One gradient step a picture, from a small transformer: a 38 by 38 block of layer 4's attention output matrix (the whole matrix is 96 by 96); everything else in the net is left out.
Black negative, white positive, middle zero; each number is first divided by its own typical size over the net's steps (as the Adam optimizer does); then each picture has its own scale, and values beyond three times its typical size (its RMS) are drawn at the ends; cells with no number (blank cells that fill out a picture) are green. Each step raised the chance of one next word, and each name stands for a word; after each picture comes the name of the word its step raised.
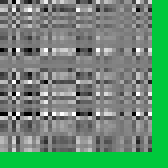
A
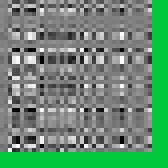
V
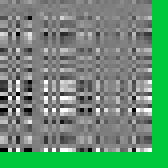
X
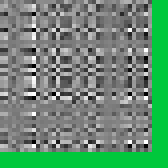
V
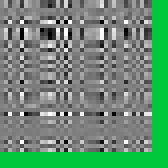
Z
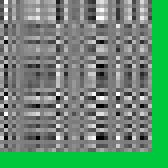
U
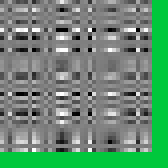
A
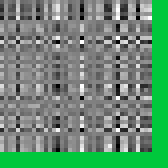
U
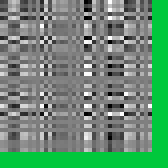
U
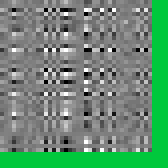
A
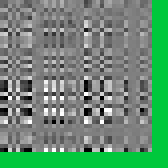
X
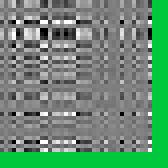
Z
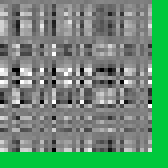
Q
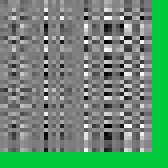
U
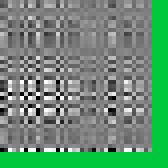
X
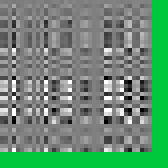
X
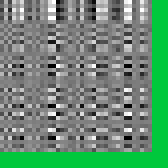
U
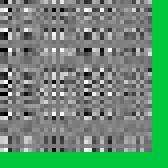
A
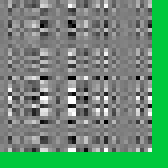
X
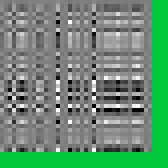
X
